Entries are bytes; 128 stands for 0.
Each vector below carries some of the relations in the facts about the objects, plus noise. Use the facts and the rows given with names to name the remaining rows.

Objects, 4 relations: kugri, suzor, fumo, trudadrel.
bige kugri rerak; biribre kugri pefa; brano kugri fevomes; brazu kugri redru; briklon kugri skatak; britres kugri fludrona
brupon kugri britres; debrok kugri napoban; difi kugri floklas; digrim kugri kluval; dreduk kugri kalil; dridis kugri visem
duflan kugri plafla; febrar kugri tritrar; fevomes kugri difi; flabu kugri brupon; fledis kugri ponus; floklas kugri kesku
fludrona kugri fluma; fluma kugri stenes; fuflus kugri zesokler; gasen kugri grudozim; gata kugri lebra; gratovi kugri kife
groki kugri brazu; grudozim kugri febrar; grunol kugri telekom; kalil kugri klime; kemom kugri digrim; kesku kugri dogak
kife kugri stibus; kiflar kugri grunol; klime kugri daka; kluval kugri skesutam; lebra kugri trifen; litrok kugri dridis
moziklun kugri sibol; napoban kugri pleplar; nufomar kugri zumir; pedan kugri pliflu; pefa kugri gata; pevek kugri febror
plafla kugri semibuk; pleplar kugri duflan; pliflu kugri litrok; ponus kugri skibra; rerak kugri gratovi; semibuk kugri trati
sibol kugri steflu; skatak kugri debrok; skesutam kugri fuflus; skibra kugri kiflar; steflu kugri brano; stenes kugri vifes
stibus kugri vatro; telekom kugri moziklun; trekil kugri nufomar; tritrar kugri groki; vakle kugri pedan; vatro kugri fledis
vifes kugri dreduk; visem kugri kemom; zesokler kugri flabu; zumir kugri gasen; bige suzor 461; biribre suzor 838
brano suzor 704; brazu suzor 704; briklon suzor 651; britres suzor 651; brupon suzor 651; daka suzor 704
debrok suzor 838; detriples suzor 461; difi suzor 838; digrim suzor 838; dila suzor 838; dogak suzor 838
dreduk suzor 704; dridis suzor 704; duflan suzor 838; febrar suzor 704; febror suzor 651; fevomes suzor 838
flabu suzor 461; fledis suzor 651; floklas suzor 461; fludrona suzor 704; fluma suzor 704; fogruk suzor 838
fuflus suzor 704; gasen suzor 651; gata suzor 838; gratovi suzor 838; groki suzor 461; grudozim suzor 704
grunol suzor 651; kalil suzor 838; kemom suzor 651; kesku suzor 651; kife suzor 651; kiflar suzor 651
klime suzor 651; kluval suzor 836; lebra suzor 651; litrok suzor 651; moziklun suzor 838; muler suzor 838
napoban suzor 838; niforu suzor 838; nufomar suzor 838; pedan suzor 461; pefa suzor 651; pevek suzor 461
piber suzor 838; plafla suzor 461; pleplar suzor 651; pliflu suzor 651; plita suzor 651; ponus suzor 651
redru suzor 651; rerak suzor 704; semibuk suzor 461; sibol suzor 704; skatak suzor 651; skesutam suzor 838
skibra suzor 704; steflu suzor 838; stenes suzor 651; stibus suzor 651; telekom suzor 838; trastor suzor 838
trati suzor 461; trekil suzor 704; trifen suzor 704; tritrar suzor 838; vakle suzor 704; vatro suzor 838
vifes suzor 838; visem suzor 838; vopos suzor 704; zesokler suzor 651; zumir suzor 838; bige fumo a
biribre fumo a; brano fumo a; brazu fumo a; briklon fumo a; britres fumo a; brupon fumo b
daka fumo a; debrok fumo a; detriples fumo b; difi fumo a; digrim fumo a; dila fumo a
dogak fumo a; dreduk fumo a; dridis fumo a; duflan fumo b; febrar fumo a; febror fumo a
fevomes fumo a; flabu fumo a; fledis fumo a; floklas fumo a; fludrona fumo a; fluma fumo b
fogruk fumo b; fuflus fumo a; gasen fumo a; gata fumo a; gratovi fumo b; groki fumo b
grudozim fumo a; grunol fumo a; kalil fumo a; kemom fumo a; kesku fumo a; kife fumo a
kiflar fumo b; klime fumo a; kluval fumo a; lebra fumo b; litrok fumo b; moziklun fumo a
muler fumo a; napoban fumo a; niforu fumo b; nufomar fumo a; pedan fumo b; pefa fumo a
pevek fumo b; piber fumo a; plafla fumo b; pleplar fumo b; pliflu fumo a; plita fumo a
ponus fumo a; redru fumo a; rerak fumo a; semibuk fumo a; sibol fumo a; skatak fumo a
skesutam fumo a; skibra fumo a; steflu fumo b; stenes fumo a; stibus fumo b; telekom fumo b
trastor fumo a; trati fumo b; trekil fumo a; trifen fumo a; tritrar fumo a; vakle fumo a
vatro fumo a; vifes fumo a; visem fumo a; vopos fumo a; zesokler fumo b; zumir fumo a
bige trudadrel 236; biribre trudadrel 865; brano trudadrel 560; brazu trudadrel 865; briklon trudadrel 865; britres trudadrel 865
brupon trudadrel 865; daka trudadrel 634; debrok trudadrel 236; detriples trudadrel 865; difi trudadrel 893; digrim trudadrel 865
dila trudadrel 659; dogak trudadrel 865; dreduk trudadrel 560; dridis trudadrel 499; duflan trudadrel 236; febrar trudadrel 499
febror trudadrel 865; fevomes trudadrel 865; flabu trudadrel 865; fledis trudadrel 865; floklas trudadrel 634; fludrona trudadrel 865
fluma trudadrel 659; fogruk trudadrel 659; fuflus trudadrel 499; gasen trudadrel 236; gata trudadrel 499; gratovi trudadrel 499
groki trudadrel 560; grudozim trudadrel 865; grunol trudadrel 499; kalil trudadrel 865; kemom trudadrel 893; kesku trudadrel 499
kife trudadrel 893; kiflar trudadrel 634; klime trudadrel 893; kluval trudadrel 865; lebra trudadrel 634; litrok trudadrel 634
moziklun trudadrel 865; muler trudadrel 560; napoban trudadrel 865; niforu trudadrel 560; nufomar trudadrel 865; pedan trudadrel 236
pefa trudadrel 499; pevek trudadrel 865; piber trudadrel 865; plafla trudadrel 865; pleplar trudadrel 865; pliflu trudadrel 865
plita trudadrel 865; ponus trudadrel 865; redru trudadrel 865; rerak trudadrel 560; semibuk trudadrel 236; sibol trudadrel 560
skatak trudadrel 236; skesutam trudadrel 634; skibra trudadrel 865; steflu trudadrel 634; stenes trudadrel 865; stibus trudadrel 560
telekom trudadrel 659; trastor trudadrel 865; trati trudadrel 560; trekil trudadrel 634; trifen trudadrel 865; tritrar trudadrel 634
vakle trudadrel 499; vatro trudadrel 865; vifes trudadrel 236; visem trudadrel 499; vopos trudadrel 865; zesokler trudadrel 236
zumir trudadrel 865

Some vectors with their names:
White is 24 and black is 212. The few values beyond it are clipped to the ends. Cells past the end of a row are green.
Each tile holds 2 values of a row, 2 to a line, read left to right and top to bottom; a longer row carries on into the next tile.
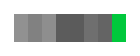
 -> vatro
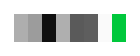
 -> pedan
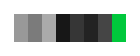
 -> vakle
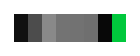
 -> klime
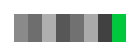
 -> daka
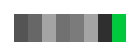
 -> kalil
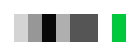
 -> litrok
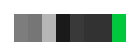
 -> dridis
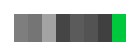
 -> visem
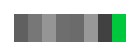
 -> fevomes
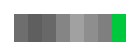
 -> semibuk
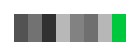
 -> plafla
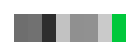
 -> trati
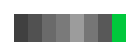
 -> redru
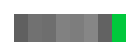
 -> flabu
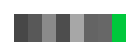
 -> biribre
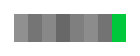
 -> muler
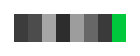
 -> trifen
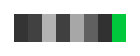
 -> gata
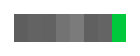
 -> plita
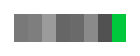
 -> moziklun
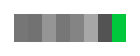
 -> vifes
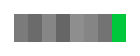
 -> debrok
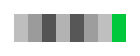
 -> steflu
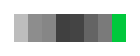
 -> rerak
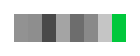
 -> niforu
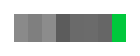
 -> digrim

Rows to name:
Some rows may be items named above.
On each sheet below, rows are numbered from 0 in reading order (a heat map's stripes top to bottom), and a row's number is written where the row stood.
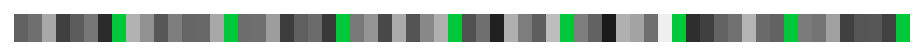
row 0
fludrona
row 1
bige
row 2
vopos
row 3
telekom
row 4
pleplar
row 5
lebra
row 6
febror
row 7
visem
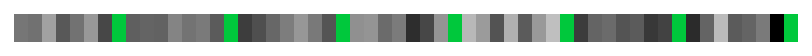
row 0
dreduk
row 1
britres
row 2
redru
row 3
gratovi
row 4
steflu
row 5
kemom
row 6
difi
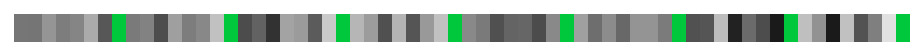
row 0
vifes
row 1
duflan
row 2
pevek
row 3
steflu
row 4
pliflu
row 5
tritrar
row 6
febrar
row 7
kiflar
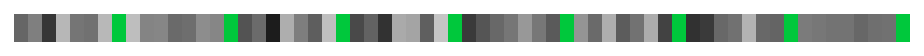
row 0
detriples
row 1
skesutam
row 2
pleplar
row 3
pevek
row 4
redru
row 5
daka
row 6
febror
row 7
kluval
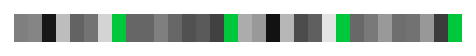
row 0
zesokler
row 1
grunol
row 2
stibus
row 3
fevomes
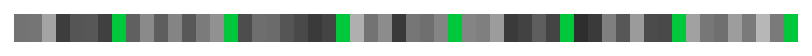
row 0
visem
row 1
fluma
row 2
kife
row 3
trekil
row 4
skibra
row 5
pefa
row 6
floklas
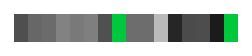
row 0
stenes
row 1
fuflus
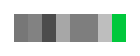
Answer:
duflan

